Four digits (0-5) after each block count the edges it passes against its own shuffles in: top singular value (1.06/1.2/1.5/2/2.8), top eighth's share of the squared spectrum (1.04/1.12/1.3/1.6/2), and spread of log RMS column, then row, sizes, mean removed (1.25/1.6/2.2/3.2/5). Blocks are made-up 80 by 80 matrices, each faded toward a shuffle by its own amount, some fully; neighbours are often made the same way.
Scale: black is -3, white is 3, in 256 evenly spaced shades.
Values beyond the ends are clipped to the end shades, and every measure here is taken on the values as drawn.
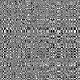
5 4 3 3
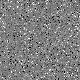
1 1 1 0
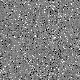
2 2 1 0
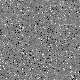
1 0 0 0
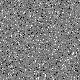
0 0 0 0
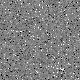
1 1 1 0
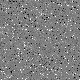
0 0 0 0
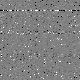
4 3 1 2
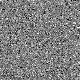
0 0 0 1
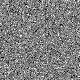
0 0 0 0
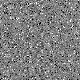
3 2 1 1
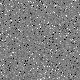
0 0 0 0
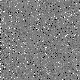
2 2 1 0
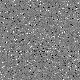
2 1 0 0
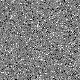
2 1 0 0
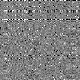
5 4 2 3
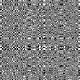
5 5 3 3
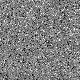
1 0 0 0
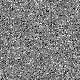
2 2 0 0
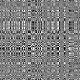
5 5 4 4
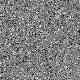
2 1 0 0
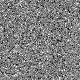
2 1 0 0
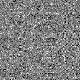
4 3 1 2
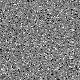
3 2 0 1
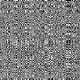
5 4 3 3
